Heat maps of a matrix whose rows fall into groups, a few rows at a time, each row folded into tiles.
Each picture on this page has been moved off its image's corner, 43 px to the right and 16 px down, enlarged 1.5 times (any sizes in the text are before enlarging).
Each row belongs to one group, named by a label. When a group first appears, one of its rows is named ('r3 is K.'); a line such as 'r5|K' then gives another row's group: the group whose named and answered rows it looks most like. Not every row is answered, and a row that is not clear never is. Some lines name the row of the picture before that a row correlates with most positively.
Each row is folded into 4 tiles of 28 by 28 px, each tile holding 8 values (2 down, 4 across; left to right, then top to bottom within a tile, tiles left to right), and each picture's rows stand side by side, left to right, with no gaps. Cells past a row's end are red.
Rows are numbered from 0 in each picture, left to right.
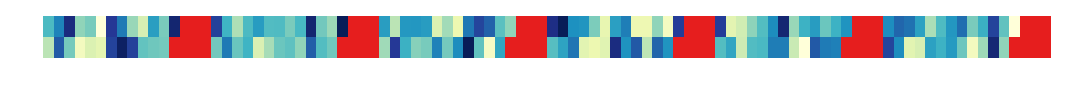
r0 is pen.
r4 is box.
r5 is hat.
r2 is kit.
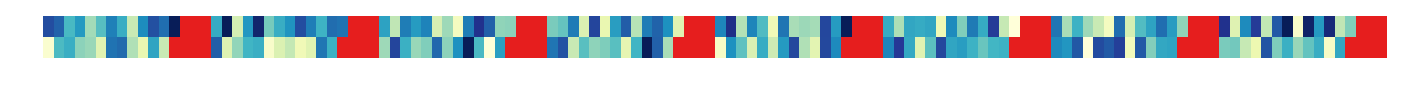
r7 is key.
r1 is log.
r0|pen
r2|kit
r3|hat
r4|pen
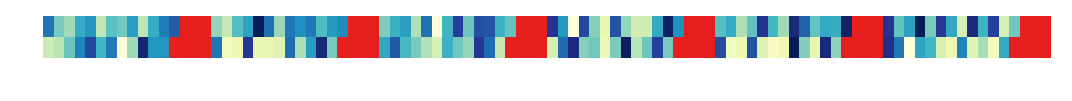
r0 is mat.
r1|log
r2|hat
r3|pen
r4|log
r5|key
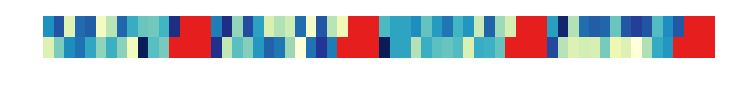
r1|mat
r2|key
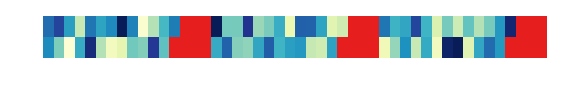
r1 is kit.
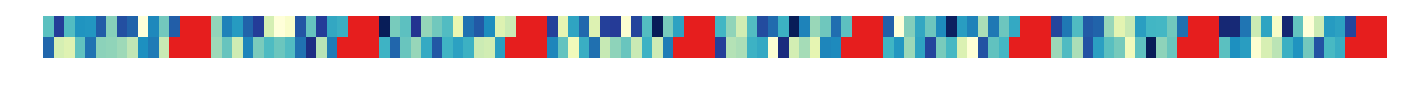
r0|log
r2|kit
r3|key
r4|log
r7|pen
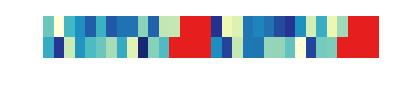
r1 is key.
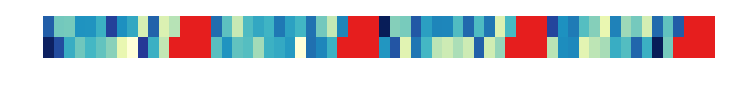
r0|key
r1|box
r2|key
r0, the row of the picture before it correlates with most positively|1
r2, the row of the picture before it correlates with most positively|1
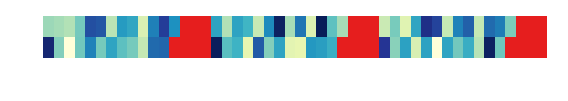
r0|log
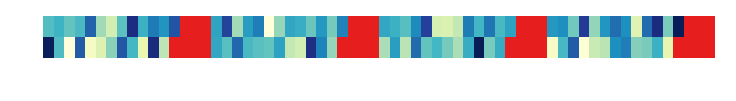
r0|log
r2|mat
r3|pen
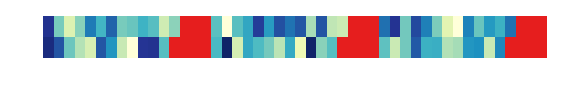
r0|box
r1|key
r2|mat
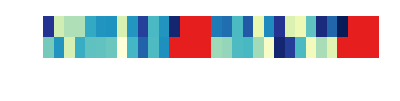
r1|pen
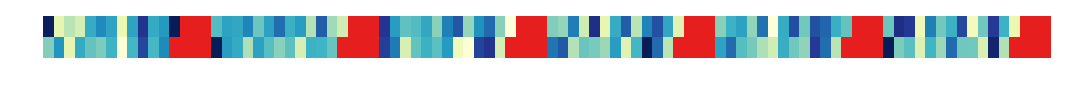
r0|box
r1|key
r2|hat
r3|hat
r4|hat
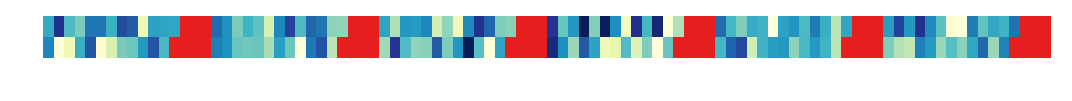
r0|log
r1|hat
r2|kit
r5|mat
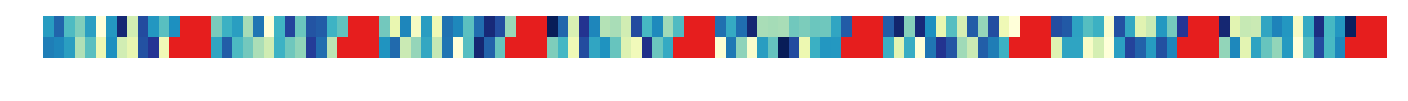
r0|hat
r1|hat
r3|mat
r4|pen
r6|pen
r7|box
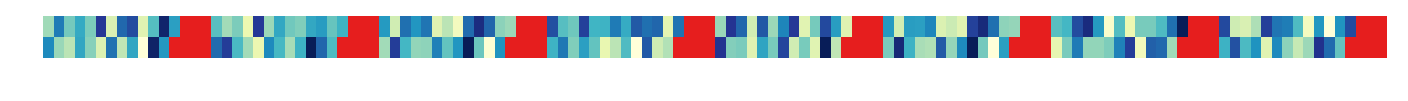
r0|log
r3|key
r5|kit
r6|pen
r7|box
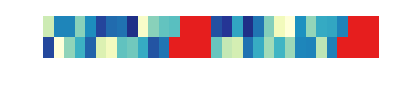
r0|log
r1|mat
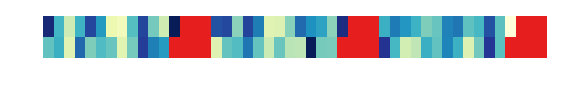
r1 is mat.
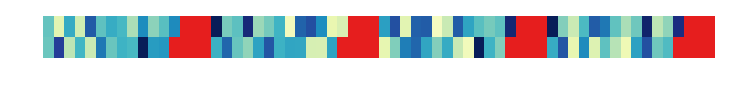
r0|box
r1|kit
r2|mat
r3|box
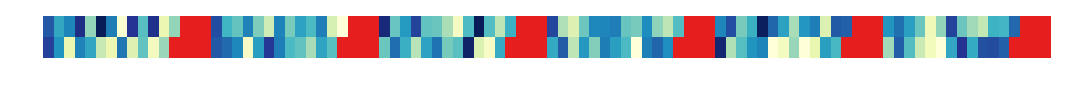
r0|key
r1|kit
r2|kit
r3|box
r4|log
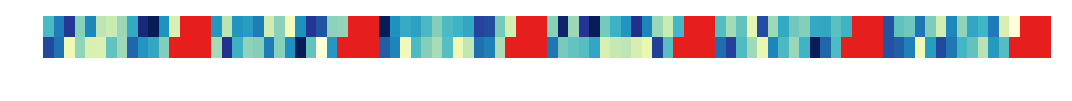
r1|kit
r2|hat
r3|log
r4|box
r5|kit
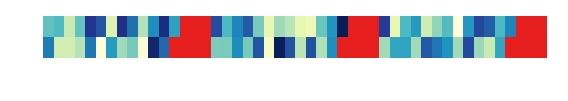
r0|log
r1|pen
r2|kit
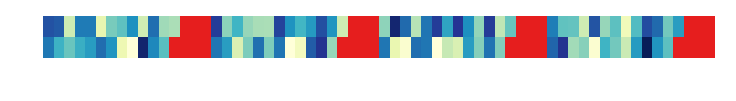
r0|mat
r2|log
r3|box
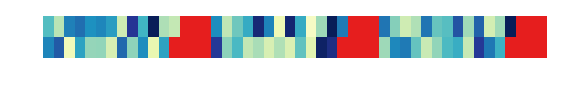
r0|key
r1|log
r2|box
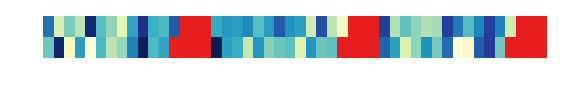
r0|box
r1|key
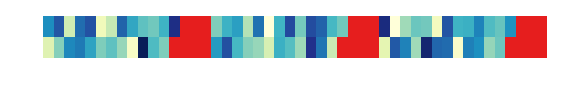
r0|mat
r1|hat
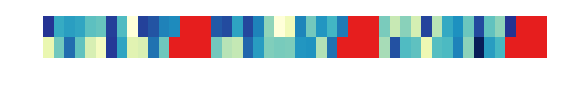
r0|pen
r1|mat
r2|box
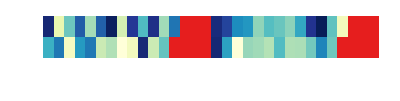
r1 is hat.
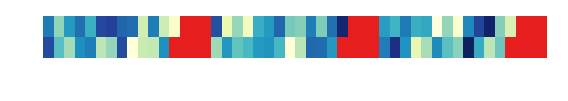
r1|box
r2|kit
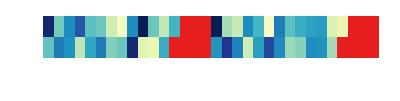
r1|kit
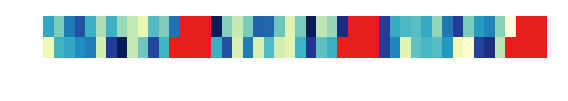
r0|pen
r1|box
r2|hat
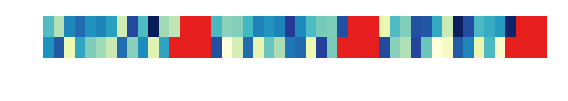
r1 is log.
